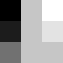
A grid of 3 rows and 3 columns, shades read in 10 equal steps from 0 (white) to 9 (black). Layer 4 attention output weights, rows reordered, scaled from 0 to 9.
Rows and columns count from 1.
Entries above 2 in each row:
1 1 1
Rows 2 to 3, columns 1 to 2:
8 2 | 5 2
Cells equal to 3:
0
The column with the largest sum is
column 1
